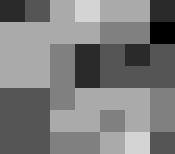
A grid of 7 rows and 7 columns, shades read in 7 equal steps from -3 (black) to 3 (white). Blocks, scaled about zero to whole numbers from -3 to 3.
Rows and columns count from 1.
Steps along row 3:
same down down up down up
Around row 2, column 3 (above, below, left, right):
1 0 1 1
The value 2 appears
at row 1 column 4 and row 7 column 6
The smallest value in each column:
-2 -1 0 -2 -1 -2 -3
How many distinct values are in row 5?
3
